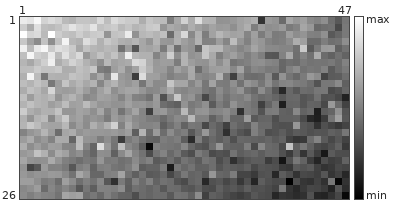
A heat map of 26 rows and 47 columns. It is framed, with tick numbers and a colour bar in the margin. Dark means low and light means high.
The histogram is bell-shaped. The ninth with the highest average is the top left. The field climbs toward the top left. The ninth with the lowest average is the bottom right. No row or column stands out. No regular stripes run through it.
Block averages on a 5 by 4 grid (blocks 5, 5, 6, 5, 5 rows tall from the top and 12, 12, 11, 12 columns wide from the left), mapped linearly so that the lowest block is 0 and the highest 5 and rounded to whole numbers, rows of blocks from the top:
5 4 3 2 | 4 4 3 2 | 4 3 2 1 | 3 2 1 1 | 2 2 1 0
